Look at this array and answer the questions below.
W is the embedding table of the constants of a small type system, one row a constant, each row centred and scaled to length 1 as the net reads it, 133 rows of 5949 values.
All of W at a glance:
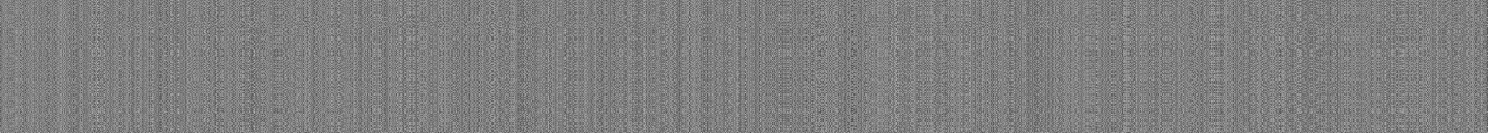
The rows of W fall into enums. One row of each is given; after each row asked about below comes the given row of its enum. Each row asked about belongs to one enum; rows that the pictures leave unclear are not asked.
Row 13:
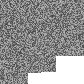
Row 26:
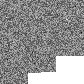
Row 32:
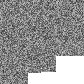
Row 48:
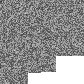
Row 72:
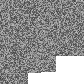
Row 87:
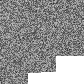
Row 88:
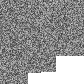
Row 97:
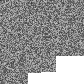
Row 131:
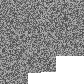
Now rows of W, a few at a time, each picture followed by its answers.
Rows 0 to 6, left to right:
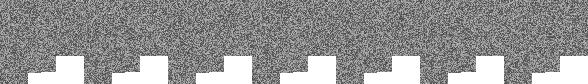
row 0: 72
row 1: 48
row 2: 13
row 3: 72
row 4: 131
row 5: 48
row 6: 97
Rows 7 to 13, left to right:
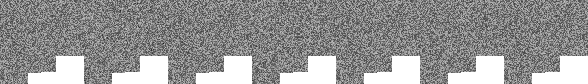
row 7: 13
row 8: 87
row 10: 97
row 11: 13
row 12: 131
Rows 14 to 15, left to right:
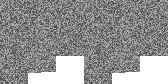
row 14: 72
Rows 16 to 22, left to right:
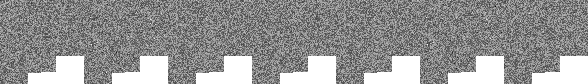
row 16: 97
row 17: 26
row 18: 72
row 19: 131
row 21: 26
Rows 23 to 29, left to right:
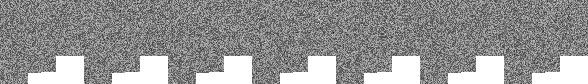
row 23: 13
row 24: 87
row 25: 48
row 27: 97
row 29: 88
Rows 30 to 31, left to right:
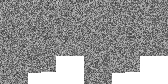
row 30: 32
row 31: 97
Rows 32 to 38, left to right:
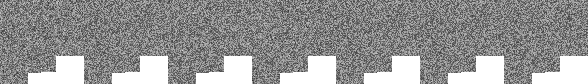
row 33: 13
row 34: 48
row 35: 87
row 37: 13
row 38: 131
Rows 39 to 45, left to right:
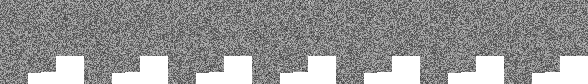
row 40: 13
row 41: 48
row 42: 32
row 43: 72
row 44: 72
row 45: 48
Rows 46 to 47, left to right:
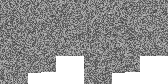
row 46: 13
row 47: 48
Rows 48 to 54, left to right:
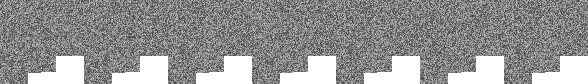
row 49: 97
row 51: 87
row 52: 72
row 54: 72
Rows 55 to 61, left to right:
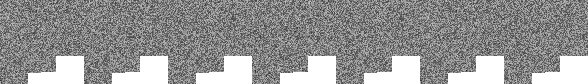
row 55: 87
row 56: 97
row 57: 131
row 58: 32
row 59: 131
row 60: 87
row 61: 13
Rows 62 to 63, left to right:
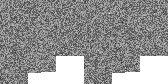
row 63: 48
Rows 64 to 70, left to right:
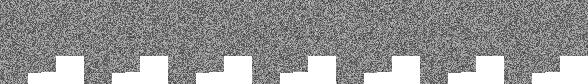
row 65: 97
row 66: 72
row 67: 32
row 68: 87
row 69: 48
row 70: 13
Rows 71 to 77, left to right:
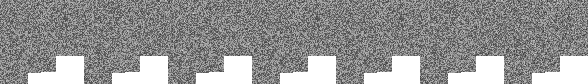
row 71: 131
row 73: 48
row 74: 131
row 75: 131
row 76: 72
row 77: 88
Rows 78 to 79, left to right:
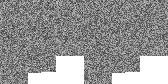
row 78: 32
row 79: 13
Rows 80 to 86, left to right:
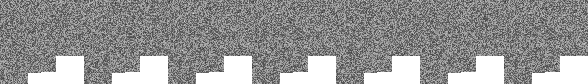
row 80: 13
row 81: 97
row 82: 48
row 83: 48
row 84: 72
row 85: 131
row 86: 48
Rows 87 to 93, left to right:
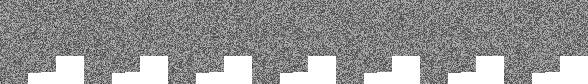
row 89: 97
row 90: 48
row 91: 131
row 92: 48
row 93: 72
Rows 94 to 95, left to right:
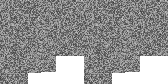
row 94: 72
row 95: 72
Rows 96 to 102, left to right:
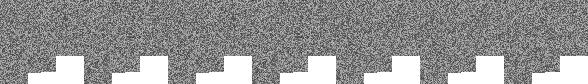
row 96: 131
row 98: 131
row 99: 97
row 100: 13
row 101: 13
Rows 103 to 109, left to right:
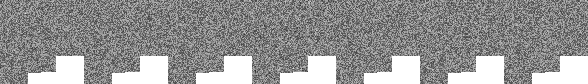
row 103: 48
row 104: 131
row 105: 72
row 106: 32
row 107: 13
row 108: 97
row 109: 72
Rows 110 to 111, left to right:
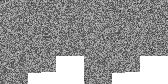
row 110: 97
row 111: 87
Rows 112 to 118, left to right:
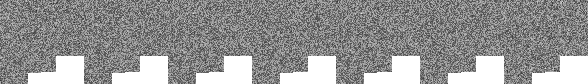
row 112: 87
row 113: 72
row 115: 131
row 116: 48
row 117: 13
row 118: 32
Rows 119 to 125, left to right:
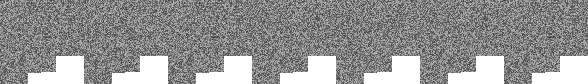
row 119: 97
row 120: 48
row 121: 97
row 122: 131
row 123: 13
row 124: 131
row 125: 97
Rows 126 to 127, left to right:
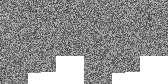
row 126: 87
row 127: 131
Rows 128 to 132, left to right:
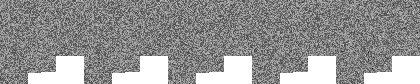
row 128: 72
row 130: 13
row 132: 26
